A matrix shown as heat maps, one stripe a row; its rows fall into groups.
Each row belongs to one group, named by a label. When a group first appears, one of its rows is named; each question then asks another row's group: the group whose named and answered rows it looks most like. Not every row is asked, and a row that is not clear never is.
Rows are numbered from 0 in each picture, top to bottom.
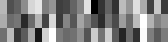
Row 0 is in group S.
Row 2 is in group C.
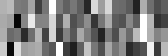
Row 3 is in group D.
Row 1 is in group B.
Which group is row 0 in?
C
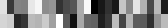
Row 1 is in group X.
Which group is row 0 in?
S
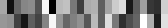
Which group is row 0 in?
D
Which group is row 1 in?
C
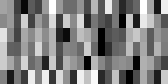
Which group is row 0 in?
C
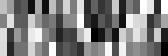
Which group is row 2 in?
S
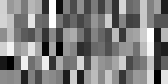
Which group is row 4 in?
D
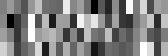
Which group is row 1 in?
D
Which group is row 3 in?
B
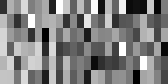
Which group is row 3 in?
S
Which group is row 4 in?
B
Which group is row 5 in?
B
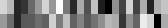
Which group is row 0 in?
X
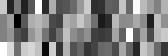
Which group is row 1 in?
X
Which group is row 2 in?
X
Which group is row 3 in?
B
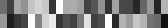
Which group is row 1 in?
S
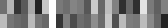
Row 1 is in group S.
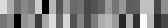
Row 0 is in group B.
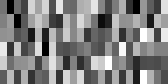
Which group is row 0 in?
D
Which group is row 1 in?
X
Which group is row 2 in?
B
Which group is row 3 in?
S
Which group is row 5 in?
B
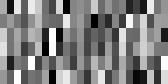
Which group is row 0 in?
D
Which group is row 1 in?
X
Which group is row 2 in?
S
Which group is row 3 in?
S
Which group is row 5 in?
D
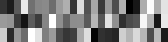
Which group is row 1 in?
C
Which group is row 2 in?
S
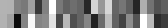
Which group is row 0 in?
C
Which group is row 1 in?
B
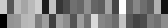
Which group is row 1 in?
D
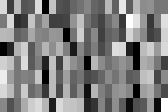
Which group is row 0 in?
S
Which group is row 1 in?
X
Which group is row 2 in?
X
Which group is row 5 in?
B
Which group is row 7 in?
D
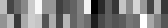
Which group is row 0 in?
S
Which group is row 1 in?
B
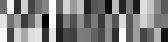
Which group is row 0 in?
B
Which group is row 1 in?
S
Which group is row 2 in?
S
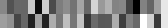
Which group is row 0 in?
D
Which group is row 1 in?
B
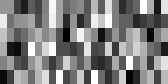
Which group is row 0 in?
C
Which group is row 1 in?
C
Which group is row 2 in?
X
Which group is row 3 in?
S
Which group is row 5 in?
D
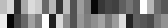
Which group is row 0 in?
B
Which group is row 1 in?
D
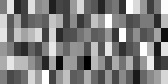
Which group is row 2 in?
S
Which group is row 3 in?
C
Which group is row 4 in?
B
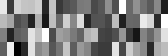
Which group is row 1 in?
B
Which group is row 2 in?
D
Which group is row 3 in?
X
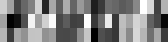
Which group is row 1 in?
S
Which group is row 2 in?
S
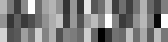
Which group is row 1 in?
C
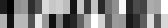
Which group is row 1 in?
D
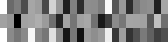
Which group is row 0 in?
C
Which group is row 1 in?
X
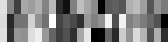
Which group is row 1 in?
S
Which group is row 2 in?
S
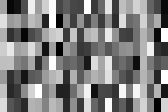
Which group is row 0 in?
S
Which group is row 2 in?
C
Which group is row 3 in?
B
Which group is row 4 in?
C
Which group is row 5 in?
C
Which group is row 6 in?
S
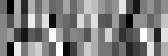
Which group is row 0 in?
D
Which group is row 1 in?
D
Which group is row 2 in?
C
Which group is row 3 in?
D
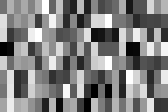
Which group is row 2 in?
S
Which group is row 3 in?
D
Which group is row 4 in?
C
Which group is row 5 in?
X
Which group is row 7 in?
B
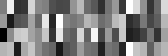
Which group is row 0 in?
X
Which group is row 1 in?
D
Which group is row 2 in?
D
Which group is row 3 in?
X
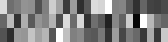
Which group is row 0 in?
C
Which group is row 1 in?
B
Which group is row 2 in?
D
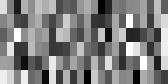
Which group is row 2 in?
D
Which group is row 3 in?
X
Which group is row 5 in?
B
